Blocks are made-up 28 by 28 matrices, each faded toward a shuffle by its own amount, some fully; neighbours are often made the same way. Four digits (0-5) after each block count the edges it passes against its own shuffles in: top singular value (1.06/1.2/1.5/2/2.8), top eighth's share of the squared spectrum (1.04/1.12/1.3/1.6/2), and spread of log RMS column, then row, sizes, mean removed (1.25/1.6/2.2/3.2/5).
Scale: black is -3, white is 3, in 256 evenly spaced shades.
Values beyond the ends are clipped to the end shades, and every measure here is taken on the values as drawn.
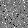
0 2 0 0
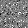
0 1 0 1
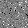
0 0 0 0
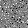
0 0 0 0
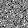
0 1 0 0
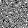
1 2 0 0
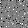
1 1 0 0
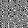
3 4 2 2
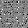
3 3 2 1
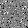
0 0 0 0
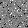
0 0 0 0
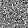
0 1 0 0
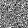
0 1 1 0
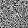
1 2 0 0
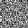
3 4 1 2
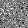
2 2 0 1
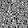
3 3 1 1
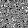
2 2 0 0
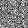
2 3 0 0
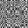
4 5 3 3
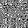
2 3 0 1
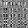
4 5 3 2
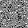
2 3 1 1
